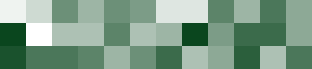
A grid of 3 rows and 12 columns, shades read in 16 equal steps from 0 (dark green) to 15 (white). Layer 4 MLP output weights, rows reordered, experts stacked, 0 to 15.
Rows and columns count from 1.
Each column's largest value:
14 15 10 10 9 10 13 13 8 9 10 8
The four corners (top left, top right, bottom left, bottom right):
14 8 1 4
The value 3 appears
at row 2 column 10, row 2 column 11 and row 3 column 7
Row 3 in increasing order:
1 2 3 4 4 4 5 6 8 9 10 10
